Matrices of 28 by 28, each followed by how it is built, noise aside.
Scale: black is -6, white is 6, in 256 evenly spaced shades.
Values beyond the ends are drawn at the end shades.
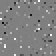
sparse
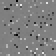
sparse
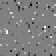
sparse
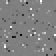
sparse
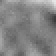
smooth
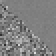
lower triangular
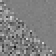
lower triangular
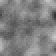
smooth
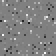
sparse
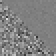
lower triangular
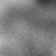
smooth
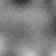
smooth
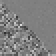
lower triangular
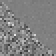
lower triangular
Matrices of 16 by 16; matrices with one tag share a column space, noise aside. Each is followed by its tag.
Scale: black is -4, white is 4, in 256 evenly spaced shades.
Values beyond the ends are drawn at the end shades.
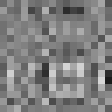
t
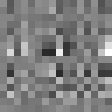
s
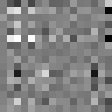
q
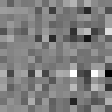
q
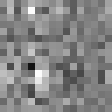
t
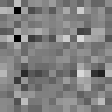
q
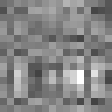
t
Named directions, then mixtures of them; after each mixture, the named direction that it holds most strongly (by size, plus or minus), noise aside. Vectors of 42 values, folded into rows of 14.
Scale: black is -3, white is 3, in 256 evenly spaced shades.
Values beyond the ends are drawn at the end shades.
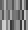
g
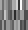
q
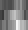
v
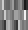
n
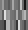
n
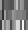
v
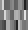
n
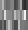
n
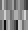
n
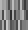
q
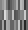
q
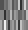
q
